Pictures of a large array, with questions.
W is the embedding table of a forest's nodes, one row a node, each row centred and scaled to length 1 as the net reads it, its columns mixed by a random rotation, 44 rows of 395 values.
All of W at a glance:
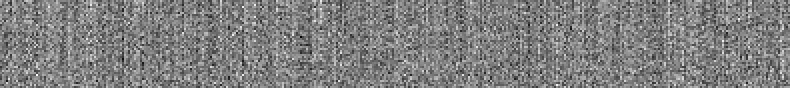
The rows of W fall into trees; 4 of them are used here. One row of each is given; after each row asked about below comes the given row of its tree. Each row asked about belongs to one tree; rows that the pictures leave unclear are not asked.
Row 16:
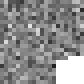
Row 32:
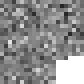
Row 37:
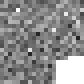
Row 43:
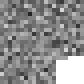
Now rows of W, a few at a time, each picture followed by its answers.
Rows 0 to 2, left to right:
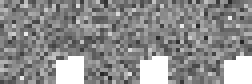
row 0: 43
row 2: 43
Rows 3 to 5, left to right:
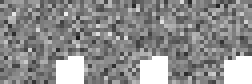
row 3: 37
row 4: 43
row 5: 43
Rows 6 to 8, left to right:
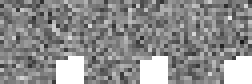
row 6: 16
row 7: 43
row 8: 43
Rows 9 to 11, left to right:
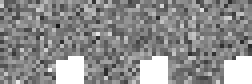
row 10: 43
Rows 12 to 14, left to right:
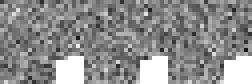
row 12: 37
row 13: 32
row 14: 32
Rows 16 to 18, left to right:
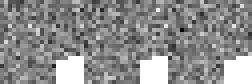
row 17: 16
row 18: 32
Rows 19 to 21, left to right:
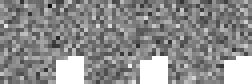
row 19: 43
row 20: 43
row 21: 16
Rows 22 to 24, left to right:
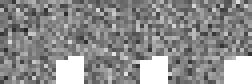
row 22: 32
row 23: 16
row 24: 43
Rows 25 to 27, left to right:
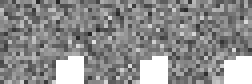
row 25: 32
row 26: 32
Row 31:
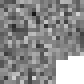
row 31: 32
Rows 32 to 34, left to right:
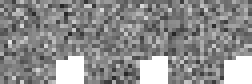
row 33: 37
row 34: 32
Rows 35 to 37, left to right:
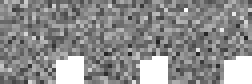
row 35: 43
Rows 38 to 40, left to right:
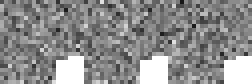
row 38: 32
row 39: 32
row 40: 16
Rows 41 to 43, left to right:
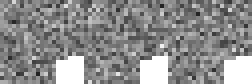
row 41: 43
